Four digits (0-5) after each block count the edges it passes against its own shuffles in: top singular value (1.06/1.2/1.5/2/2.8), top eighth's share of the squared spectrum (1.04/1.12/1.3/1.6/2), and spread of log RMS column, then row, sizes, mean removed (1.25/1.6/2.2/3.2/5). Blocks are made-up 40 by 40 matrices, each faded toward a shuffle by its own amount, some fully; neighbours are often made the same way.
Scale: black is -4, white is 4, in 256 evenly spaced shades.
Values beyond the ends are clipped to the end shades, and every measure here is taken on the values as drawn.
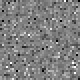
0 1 0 0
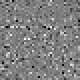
3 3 1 1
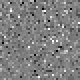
1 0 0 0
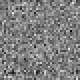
3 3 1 1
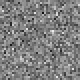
0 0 0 0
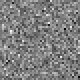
0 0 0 0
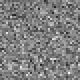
2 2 0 0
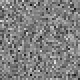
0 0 1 0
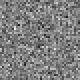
0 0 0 0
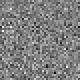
3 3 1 2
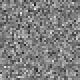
0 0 0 0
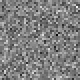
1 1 0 0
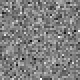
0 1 0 1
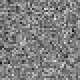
2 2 0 0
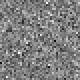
0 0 0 0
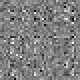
4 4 2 2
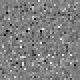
1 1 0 0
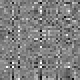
4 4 2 2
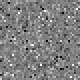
1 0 0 0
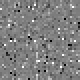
2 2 0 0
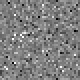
0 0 0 0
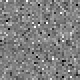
0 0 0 0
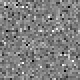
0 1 0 1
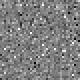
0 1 0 0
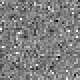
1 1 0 0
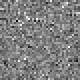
0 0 0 1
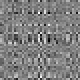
4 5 3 3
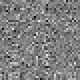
3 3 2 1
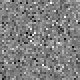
1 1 0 0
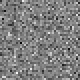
3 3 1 0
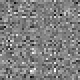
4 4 2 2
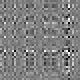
4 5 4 3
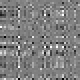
4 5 3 3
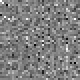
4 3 2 1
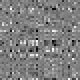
4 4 2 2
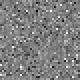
1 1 0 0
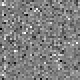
2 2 1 0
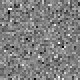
0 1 0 0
